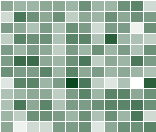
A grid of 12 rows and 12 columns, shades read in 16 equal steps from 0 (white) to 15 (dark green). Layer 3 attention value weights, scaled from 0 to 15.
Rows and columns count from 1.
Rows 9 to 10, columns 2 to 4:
6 7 7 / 11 7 10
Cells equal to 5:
12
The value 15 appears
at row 8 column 6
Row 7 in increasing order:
5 6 6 6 7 7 8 8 8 9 10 10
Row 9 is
5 6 7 7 4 8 10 6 10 10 7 9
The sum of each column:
72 92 93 90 75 101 105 67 93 91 85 90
